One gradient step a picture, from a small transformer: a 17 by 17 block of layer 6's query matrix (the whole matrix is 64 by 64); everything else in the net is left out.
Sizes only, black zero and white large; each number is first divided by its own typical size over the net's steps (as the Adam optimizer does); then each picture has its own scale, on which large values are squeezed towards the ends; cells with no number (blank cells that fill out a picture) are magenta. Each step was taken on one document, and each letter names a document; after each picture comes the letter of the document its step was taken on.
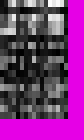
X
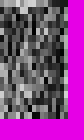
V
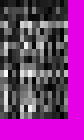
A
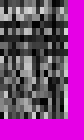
V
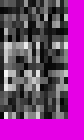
A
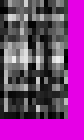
A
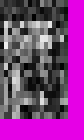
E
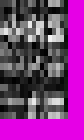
X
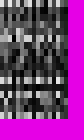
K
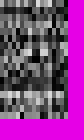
V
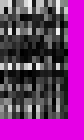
K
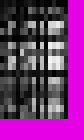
X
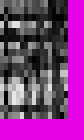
V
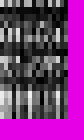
K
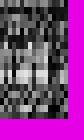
V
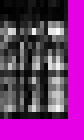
X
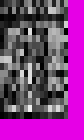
X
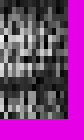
E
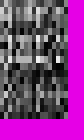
K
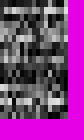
E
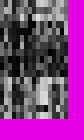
E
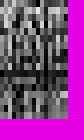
K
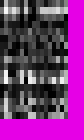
A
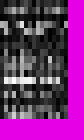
A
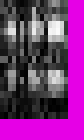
X
